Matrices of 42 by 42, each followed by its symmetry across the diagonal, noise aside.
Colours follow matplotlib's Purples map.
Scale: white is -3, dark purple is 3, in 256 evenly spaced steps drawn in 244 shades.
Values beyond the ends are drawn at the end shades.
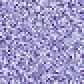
antisymmetric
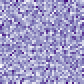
antisymmetric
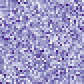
antisymmetric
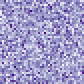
neither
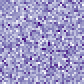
symmetric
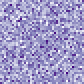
symmetric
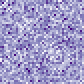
symmetric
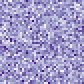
neither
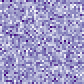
antisymmetric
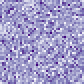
symmetric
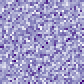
symmetric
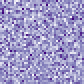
neither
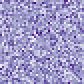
antisymmetric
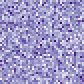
neither
